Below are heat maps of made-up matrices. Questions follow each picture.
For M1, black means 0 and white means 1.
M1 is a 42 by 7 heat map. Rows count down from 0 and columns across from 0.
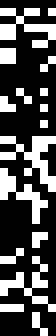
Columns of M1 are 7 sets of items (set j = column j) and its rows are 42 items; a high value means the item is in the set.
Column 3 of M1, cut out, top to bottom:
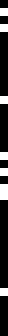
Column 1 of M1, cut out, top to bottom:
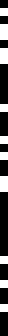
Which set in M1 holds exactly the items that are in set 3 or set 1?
0
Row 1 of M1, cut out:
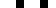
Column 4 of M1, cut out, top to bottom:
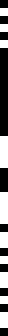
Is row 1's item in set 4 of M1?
yes
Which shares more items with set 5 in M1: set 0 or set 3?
set 0
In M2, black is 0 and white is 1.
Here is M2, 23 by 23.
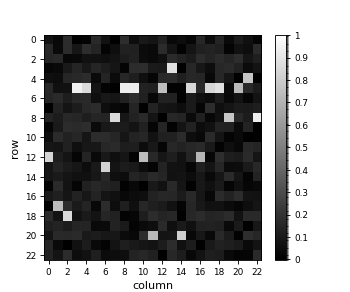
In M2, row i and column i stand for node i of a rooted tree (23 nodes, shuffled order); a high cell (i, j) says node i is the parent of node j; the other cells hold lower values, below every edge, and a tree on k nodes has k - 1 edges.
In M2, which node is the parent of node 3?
5
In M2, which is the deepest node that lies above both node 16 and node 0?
12
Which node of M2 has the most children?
5
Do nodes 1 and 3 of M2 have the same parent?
no
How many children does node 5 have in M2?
9
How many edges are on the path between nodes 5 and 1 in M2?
2
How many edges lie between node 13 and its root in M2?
2
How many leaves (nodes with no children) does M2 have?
14
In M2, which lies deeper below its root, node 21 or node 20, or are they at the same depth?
node 21
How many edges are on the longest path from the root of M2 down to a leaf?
3
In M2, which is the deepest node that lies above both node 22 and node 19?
8
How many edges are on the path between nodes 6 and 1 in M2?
5
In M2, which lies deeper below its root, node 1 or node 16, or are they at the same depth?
the same depth
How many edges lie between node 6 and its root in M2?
3
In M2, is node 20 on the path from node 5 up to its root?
no
